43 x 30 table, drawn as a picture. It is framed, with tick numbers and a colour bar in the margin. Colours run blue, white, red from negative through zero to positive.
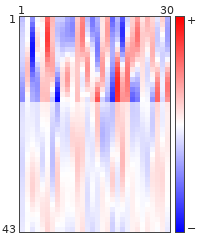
Mirror symmetry: none. Histogram: heavy tails on both sides. Slope: none. Seam: horizontal, 40% of the way down, the bottom part calmer. Calmest part: bottom right. Grain: streaks running down.
